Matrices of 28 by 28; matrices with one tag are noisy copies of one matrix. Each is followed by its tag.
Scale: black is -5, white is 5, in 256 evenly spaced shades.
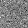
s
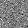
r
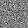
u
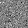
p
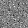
u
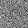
s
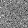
s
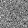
s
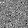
p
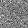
s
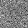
s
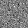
u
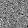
r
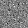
u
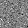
r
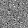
u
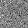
s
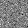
r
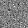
u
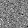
r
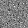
u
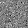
p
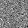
r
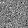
p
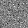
u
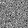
p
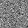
r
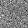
s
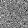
s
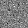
u
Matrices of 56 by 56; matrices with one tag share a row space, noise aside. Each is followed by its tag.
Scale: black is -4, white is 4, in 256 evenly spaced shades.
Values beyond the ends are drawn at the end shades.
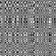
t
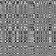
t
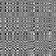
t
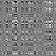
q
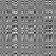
q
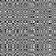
t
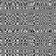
t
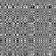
t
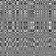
t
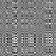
q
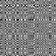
t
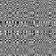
t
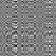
q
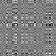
q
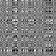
q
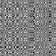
t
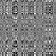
q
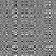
q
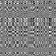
t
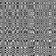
t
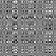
q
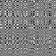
t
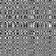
t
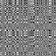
t
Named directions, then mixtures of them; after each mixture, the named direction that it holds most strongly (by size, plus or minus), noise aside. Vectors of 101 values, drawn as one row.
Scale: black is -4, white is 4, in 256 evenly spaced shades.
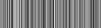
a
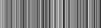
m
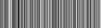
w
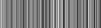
m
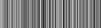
m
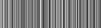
m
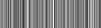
a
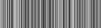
a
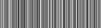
w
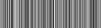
a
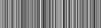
m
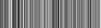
w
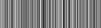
m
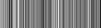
w
